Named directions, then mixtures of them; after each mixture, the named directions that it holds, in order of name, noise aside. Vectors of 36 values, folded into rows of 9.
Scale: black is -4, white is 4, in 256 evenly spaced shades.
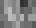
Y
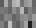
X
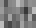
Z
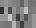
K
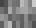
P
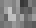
Y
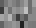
K, P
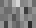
X, Z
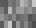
P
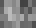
Y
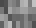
P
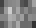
P, Y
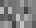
K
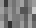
X, Z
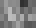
Y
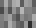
K, X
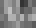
Y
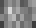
P, Y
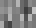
Y, Z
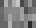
X, Y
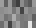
X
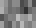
K, P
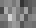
K, Y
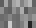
X
